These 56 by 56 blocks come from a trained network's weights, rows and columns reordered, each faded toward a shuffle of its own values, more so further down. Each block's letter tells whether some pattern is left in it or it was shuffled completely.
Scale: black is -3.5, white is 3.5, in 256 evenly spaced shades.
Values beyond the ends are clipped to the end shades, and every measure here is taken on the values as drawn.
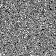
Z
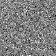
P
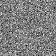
P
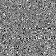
P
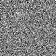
P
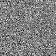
P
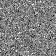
Z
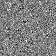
Z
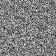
Z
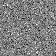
Z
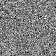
P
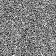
Z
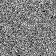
Z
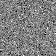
Z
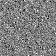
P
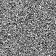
Z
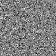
P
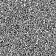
Z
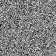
P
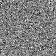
Z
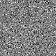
P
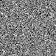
P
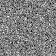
Z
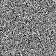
Z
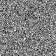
Z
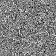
Z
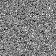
P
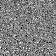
P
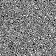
Z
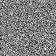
P
